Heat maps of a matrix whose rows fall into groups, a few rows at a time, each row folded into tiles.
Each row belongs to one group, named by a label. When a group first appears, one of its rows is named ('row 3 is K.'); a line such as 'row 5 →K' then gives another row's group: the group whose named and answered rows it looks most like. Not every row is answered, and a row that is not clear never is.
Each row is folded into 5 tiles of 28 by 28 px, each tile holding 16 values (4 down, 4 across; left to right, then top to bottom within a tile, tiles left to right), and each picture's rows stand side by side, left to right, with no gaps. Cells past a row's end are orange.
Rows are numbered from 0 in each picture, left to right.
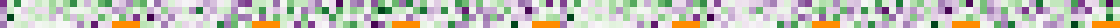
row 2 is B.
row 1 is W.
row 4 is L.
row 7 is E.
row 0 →L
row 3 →E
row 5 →W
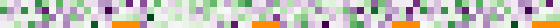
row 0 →E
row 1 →L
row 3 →E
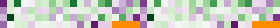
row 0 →L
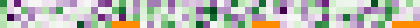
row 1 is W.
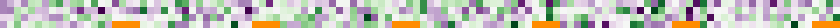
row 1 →E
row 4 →B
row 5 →W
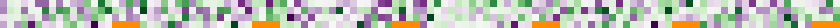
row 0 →B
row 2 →W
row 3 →L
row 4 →B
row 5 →W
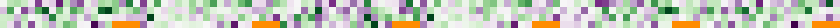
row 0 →B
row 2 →W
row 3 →L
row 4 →B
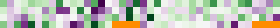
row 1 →L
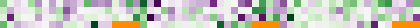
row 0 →W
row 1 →W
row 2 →L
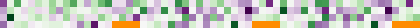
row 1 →E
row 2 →E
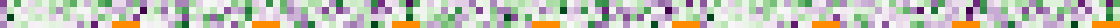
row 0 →L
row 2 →E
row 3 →W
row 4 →E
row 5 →L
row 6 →B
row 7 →E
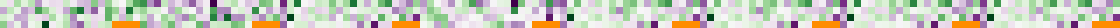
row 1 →W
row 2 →L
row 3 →B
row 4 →L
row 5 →L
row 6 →L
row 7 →L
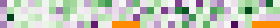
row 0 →L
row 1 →B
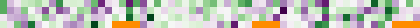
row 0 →E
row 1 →L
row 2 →B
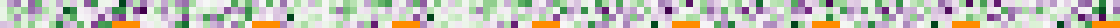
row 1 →B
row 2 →L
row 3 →L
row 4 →E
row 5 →E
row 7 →W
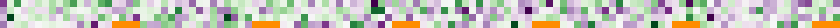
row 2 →B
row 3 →E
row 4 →E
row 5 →W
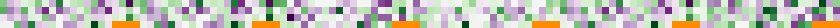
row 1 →E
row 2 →W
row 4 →E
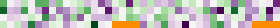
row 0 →E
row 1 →B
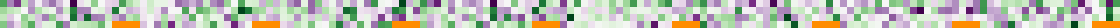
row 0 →W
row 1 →B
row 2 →W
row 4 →L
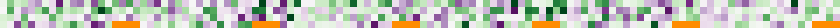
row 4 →E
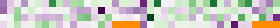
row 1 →L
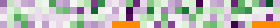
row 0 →B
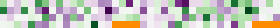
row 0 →E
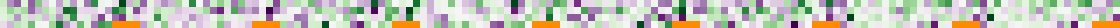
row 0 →W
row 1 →B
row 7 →L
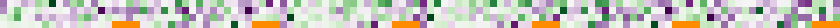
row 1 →E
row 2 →L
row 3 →L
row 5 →W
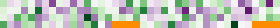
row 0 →W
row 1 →E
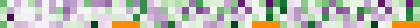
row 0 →W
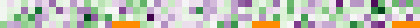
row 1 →W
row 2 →B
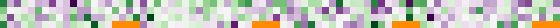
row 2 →E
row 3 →W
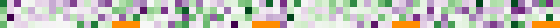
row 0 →W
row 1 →B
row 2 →L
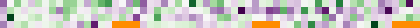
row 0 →L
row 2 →E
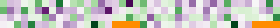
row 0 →E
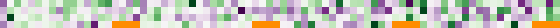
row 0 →L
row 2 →E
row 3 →E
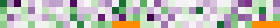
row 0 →W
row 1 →W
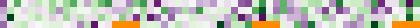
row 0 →L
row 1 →W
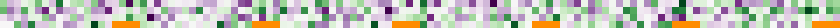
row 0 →E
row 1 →W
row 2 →E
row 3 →W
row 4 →W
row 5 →B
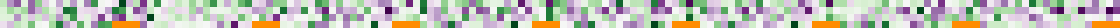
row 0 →W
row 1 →L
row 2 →E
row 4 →E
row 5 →E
